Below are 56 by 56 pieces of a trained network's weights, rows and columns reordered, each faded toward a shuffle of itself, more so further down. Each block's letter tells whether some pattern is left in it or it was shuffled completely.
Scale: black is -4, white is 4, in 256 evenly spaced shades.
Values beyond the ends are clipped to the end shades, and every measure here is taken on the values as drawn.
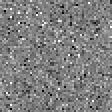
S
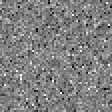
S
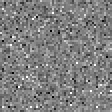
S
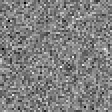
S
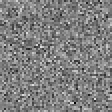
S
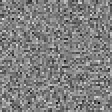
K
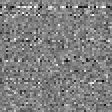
K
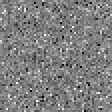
S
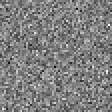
S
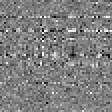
K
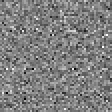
K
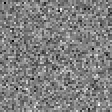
S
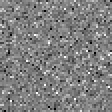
S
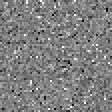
S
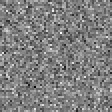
S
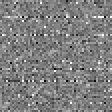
K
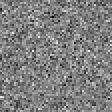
S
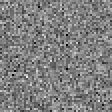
S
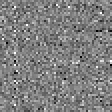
K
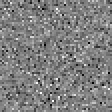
S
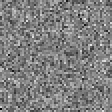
K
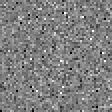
S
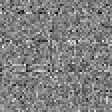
K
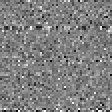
K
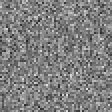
K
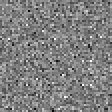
K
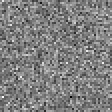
S
